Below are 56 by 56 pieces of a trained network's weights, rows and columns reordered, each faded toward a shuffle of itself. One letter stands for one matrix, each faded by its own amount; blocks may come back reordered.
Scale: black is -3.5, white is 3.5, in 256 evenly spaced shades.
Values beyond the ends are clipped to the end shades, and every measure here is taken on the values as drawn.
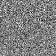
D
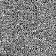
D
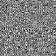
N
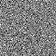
D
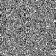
D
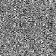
D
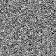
D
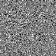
N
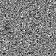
D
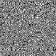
N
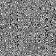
N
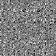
N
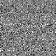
N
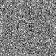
D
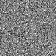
D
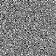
D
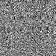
D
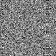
D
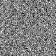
D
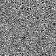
D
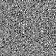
D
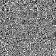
N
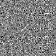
N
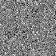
D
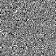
N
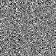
N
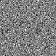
D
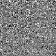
N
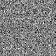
D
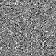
D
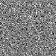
N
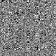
N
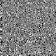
N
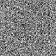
D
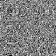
D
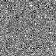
N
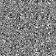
N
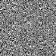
N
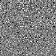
N
